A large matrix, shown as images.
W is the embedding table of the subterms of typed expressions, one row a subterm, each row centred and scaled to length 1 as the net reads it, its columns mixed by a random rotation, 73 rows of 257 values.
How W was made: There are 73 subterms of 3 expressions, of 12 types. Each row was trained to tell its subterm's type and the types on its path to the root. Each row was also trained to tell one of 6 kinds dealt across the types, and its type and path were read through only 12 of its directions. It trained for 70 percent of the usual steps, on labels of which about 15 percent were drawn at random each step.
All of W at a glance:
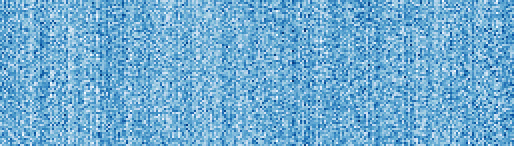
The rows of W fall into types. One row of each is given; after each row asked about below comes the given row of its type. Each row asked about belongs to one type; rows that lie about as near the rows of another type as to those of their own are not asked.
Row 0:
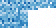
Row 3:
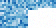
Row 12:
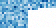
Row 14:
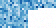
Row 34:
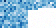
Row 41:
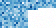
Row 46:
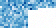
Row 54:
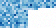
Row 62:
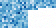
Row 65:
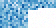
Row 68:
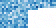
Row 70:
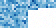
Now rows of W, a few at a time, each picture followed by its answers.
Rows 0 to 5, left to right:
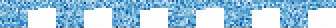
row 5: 14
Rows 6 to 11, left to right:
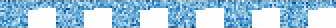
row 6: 3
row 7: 65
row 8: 65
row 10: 0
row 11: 3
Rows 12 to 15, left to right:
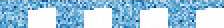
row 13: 0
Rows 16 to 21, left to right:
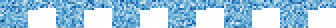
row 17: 70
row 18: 46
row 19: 65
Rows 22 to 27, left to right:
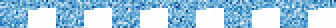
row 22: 54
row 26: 12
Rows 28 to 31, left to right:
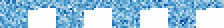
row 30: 54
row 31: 62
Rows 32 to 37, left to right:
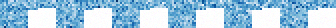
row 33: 14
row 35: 70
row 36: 70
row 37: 70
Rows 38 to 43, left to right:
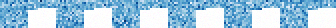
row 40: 62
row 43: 14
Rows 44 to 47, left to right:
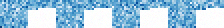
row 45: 70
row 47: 68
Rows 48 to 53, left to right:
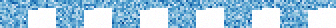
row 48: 70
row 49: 46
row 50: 54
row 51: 46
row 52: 54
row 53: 0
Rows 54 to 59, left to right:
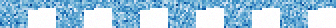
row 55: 65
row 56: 12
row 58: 65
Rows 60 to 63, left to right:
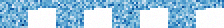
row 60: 65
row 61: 54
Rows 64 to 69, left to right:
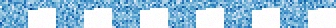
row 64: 46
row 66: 12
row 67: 12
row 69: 14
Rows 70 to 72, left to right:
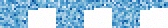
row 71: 14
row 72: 54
